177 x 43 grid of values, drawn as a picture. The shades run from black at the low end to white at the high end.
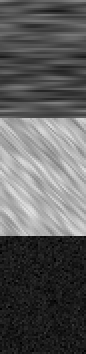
It is made of 3 by 1 panels. Panel 1,1: low, streaked across. Panel 2,1: high, slanting down to the right. Panel 3,1: very low, fine-grained, faint in contrast.
